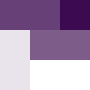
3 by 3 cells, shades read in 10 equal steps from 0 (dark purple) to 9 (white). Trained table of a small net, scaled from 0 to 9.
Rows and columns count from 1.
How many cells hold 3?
2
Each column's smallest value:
2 2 0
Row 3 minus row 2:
0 6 6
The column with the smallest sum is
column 3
